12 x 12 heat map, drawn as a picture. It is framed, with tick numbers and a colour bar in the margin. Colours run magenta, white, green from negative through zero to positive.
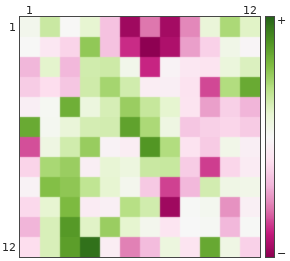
On average the colour sits 50% of the way up the scale. The top middle is the ninth with the lowest average. The halves do not mirror each other. There are no regular stripes. The middle right is the calmest part.
